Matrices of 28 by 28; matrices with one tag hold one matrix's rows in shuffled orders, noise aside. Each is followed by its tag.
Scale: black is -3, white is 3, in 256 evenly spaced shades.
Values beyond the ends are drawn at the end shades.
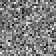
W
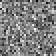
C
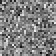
C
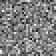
W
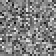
W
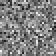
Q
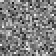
W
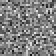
W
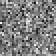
W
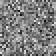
C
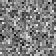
W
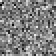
W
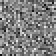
C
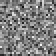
Q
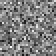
Q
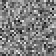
C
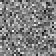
C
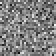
C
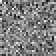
C
